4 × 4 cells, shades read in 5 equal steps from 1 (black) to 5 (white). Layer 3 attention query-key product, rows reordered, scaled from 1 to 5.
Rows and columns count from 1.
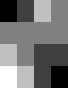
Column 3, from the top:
4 3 2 2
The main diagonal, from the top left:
1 3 2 1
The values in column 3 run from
2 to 4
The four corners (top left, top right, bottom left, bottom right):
1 3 5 1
